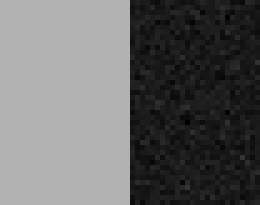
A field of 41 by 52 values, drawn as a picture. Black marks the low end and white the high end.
The table splits into one row of 2 panels. Panel 1,1: high, flat. Panel 1,2: very low, fine-grained, faint in contrast.
